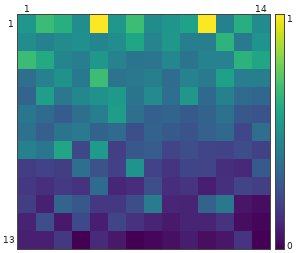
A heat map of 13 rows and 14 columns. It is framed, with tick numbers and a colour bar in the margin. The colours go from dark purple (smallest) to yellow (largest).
There are no regular stripes. The grain is fine, like static. There is an overall slope up to the top. On average the colour sits 30% of the way up the scale.
